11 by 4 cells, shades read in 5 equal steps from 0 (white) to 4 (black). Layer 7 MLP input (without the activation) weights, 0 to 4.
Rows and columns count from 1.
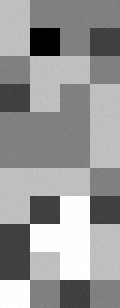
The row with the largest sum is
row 2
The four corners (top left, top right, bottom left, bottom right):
1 2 0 2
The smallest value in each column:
0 0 0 1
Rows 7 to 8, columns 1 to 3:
1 1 1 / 1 3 0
